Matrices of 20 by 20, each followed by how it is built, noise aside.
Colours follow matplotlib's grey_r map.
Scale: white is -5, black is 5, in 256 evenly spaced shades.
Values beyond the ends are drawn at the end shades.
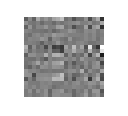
low rank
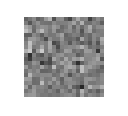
low rank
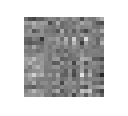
low rank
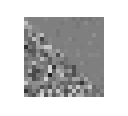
lower triangular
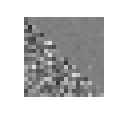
lower triangular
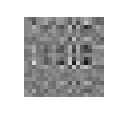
low rank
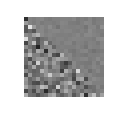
lower triangular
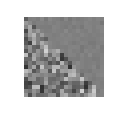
lower triangular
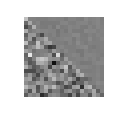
lower triangular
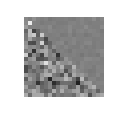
lower triangular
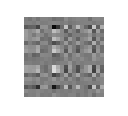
low rank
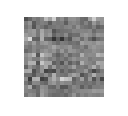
low rank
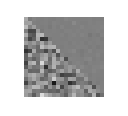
lower triangular
